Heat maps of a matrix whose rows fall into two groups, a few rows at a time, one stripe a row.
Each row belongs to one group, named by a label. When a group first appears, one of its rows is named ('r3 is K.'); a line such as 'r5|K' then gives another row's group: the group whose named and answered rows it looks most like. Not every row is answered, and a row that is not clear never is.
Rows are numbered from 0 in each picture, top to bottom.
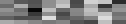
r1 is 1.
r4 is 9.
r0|9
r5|9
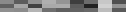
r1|9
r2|9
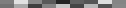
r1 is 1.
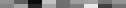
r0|1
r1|1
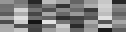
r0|9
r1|9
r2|9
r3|9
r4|9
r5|1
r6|9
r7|1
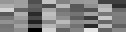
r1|9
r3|1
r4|9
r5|1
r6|9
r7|1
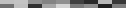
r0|9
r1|1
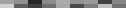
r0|1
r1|9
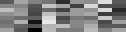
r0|9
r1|1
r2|9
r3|1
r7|1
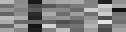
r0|1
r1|9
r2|9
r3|9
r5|9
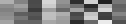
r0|1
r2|9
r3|1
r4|1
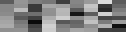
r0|9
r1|1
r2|1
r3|9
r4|1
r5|1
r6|9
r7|1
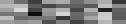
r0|9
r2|1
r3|9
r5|9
